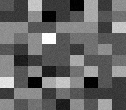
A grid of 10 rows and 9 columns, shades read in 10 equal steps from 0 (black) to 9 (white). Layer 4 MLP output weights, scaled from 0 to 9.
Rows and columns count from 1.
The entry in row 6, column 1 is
5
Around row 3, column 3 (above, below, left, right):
5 5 5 3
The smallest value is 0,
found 4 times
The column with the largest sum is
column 1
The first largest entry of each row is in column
3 7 9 4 3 6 7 1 2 8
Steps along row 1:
down up down same down up down up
